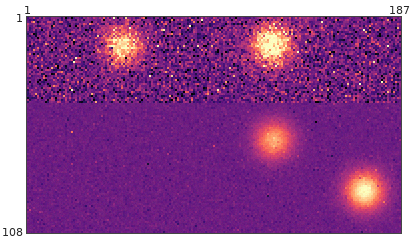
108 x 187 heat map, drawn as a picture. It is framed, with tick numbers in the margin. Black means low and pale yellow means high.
Bumps: four. Seam: horizontal, 40% of the way down, the bottom part calmer. Mirror symmetry: none. Histogram: skewed, a long tail of high values.
